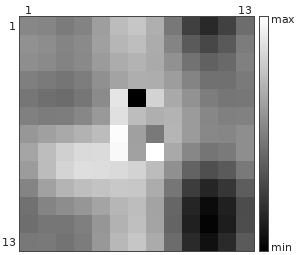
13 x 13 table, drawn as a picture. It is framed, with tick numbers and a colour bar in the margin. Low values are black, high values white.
No regular stripes run through it. The bottom right is the ninth with the lowest average. Values change most from cell to cell in the centre. The centre is the ninth with the highest average. The top left is the smoothest part. In the centre lies a patch that is rougher than the rest.
